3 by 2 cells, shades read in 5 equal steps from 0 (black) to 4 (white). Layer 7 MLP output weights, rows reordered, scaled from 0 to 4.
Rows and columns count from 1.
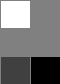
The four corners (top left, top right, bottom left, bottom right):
4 2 1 0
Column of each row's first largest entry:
1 1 1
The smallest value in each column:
1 0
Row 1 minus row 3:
3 2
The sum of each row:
6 4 1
